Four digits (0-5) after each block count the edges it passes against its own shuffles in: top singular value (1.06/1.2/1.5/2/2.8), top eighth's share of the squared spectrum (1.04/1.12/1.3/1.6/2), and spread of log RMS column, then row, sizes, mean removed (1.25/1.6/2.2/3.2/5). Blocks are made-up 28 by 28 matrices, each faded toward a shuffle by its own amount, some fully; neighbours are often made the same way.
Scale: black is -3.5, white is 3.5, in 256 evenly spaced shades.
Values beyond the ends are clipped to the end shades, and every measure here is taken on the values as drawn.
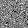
0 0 0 0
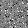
1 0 0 0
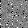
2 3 1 0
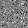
1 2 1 1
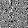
2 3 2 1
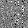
2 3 2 0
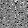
2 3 1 0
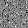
0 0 0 0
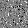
0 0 0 0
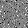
1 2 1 0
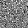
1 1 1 0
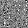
1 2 2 0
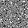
1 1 0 0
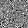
0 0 0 0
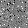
0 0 0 0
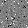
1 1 0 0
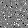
0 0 0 0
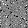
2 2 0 0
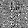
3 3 2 0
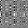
4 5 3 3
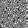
2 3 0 0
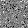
1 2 0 0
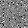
2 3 1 0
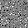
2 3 1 0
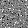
0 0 0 0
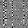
3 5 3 1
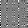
3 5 3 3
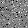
0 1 0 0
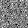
2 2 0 0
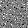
1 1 0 0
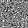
1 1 0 0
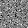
1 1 0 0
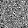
1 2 0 0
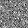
1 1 0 0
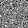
1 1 0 0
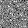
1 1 1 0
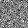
1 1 0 0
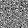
1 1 0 0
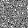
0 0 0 0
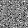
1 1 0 0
